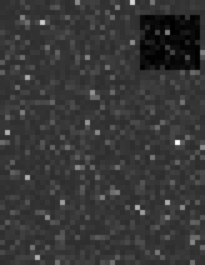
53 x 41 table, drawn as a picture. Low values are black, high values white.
An odd patch, lower than its surroundings, sits in the top right. Overall the values sit about 20% of the way up the scale. The halves do not mirror each other. The top right is the ninth with the lowest average.
